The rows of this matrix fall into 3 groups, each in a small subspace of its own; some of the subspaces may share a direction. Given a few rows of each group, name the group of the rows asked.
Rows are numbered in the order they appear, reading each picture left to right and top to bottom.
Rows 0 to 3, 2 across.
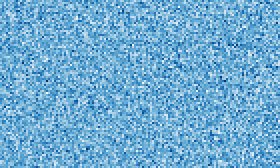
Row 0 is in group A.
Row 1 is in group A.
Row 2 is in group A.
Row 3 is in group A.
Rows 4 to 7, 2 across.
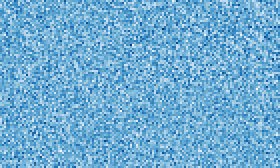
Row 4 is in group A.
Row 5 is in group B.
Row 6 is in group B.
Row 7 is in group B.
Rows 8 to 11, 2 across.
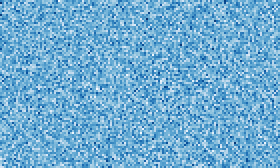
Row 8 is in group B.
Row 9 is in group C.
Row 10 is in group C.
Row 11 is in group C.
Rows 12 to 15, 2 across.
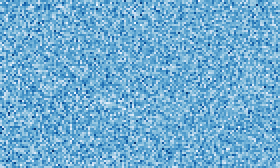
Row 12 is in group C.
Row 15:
A
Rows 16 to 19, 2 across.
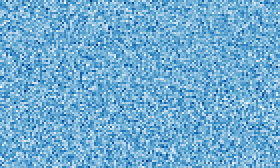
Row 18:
B
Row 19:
C
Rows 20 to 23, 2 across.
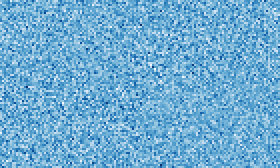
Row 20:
B
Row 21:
C
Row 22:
C
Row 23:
C
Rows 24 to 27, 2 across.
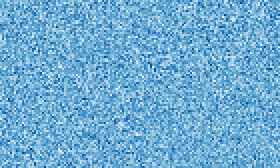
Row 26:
B
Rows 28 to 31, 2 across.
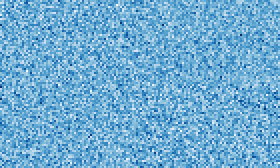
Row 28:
C
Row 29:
A
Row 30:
B
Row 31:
C
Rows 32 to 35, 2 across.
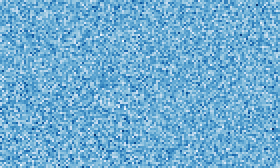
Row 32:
A
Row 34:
C
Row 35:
A
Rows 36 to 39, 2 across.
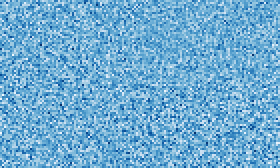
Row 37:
A
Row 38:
B
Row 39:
B
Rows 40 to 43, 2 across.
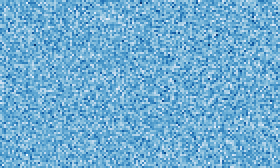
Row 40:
C
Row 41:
B
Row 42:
C
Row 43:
A
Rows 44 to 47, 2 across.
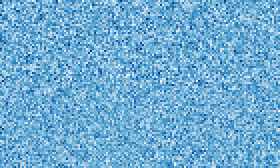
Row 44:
B
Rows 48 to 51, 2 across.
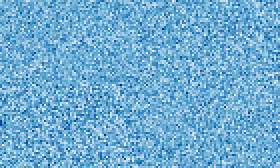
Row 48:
A
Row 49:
B
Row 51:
A
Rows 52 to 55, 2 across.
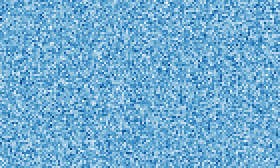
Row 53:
A
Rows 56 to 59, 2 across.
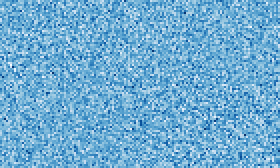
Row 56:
C
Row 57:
B
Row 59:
B
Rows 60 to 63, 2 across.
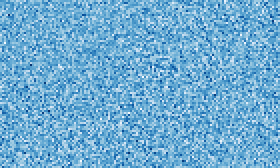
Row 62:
A
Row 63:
C
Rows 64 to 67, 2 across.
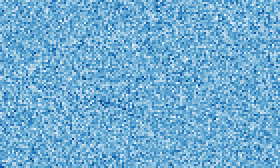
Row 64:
A
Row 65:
A
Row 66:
C
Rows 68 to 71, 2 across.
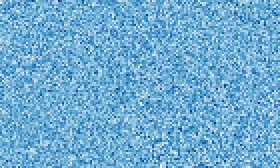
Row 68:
B
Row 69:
C
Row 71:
C
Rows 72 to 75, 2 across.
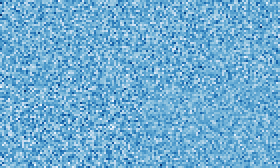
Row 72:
B
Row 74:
B
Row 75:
C
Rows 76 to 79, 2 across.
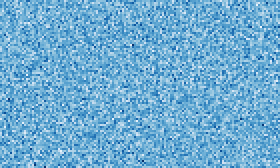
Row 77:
B
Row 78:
B
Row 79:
A
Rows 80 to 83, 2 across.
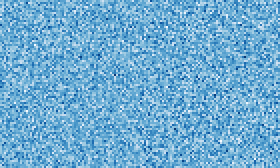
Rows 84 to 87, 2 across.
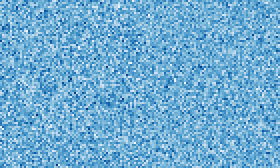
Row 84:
A
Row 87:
B
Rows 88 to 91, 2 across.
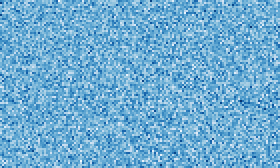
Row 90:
A
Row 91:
C
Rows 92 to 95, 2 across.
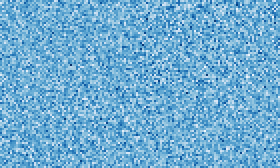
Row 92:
C
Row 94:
B
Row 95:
A
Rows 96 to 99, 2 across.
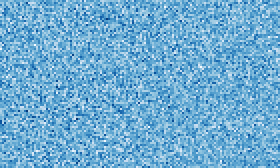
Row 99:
A
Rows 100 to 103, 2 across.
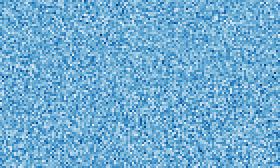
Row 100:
C
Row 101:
A
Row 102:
C
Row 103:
B
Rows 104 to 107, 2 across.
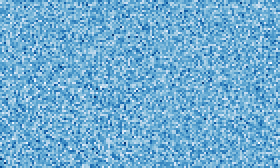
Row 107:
B
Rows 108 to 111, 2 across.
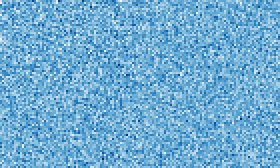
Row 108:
B
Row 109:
A
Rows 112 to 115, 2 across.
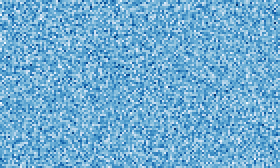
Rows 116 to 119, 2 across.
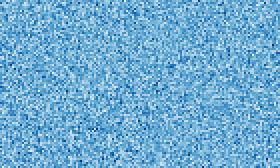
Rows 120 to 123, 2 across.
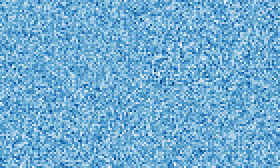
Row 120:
C
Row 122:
C
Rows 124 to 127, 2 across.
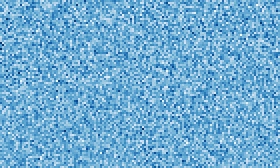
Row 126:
A
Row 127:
C
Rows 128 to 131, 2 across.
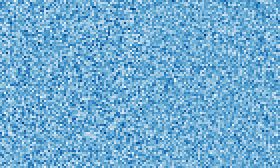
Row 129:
B
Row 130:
B
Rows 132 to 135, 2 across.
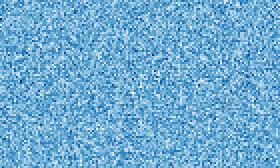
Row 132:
C
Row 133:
C
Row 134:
A
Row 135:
B
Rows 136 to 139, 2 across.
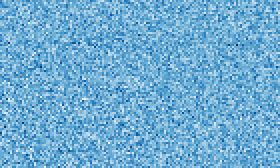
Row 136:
A
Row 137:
A
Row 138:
B
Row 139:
A
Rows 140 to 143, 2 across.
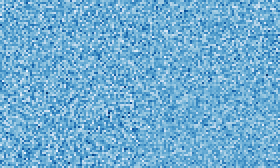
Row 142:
A
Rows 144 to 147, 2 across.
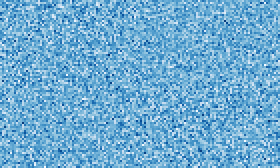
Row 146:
B
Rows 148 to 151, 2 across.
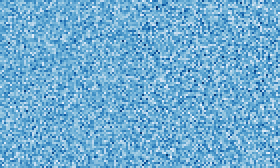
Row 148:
A
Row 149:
A
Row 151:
B
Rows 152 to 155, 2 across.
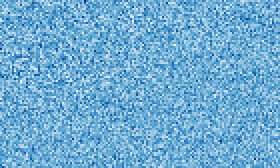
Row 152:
C
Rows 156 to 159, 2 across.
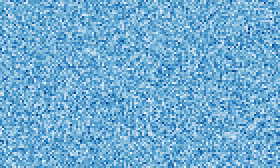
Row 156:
B
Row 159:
B
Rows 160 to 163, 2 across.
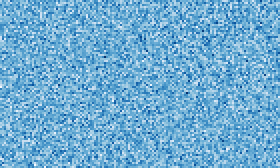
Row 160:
B
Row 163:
A
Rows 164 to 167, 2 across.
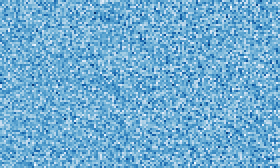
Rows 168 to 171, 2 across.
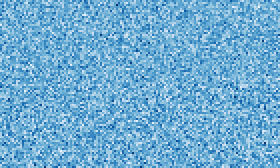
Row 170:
B
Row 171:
C
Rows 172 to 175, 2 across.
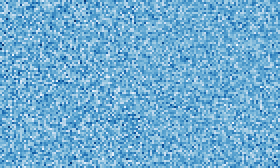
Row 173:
A
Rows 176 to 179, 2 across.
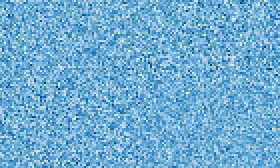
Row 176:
B
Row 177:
C
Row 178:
B
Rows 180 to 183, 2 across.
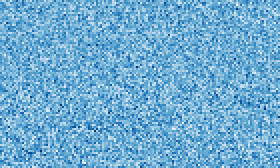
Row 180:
A
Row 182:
A
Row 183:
C
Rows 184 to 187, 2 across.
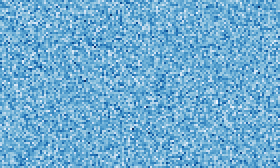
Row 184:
A
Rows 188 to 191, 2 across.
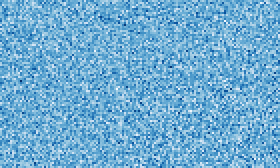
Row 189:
A
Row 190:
B
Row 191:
C
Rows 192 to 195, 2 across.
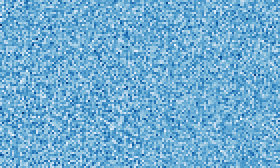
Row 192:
C
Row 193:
C
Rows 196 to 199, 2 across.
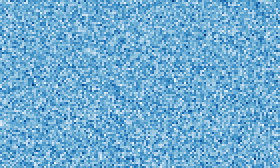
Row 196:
B
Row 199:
C
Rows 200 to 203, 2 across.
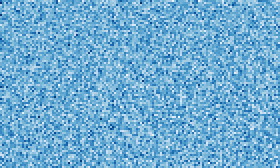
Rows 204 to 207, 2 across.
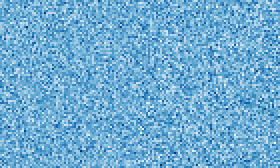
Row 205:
A
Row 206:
A
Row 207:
C
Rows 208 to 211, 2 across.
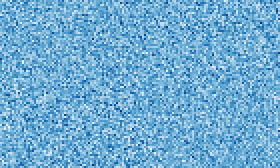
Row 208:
A
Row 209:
B
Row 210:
A
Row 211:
C
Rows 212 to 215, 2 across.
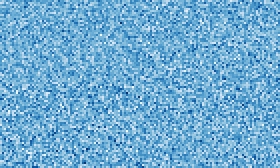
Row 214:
A
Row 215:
C
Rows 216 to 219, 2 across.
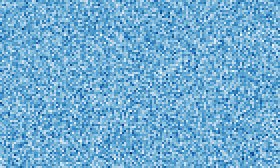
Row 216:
B
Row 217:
A
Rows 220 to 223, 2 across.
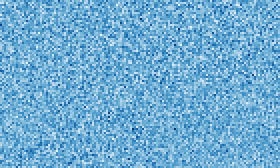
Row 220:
B
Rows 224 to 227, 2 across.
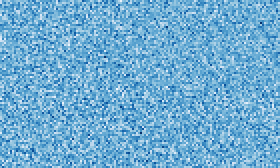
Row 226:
C
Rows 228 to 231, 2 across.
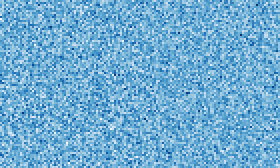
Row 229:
B
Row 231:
A
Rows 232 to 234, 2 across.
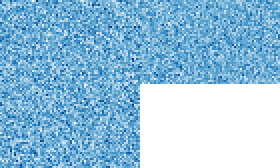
